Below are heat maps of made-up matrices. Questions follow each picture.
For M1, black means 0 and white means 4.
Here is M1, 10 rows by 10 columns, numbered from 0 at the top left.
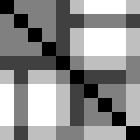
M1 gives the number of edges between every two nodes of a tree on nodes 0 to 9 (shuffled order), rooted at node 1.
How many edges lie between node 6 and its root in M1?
2
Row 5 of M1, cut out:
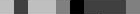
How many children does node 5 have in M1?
3
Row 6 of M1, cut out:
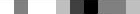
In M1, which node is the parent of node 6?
5
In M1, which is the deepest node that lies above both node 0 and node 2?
4
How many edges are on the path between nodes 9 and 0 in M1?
3
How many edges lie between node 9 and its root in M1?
1
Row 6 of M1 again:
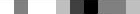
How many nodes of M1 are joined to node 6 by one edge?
1
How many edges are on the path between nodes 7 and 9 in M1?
3
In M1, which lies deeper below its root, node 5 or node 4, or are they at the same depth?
the same depth
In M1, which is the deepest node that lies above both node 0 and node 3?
4
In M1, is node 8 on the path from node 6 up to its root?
no
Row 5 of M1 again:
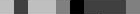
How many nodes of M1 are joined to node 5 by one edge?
4
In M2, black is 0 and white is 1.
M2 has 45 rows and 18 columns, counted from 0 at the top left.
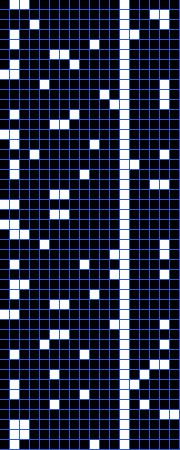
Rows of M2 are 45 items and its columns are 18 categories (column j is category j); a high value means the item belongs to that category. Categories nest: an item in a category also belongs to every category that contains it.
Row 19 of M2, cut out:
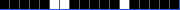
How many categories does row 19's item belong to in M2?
3
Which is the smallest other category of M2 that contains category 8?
1
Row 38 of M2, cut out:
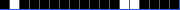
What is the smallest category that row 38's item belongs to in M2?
13
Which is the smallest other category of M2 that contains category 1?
12
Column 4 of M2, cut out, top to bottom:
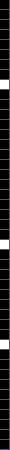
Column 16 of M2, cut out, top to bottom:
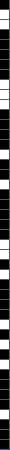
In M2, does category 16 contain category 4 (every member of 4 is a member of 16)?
yes
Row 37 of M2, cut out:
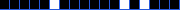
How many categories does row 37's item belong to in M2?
3
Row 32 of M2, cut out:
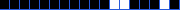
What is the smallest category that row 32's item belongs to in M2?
11
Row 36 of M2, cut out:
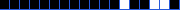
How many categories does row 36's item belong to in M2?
3
